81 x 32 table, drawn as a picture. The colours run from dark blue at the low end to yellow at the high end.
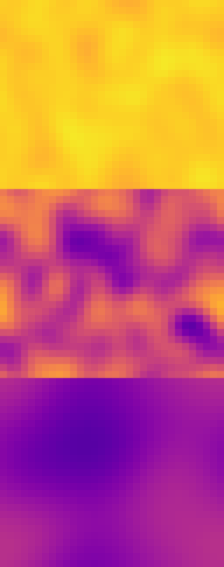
It is made of 3 by 1 panels. Panel 1,1: very high, blotchy, faint in contrast. Panel 2,1: middling, blotchy, strong in contrast. Panel 3,1: low, smooth.
